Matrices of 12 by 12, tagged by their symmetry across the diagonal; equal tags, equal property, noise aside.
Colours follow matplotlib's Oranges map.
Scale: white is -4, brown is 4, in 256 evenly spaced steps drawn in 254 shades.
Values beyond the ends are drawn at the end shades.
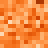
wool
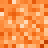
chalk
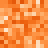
wool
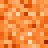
wool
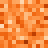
wool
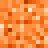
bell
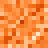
chalk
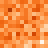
chalk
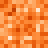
chalk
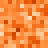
bell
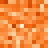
wool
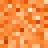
wool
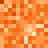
chalk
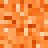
bell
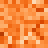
bell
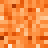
wool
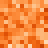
bell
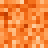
wool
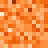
bell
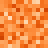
bell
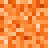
bell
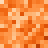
chalk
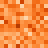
bell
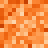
chalk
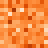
bell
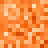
chalk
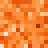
wool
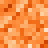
chalk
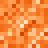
chalk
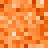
wool
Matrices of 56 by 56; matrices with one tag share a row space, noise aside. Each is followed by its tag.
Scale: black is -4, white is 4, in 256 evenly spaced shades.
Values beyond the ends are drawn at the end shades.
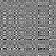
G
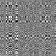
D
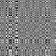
D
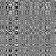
D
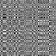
G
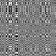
D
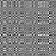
G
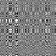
D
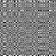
G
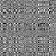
G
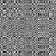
G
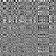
G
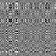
D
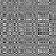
G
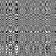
D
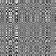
D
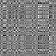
G
